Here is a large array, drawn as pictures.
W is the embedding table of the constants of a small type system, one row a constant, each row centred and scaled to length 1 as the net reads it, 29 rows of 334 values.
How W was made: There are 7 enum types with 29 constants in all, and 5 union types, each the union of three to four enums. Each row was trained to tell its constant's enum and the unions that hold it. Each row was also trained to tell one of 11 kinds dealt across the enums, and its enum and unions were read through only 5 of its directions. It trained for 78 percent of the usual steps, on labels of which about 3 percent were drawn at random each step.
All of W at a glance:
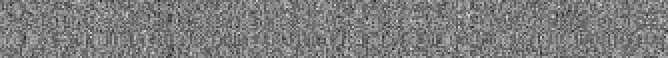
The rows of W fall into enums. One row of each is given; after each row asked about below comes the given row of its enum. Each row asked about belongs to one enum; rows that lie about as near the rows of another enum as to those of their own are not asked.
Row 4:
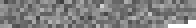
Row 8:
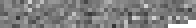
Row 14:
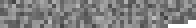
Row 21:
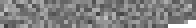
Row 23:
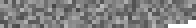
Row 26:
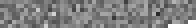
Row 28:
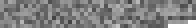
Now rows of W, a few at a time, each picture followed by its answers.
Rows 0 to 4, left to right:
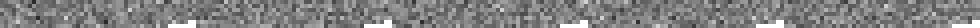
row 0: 26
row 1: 8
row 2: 23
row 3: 23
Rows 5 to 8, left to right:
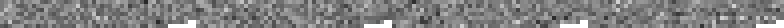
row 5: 21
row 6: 14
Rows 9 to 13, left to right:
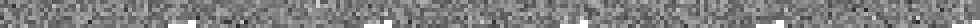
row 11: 28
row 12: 14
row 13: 28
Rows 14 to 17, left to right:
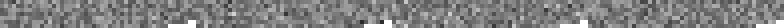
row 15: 26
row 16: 4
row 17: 23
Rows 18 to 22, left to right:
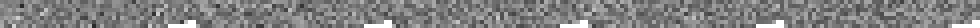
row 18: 21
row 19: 21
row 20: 23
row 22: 28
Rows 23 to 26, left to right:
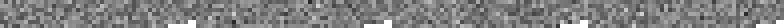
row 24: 8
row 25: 8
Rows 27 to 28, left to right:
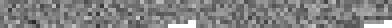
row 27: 8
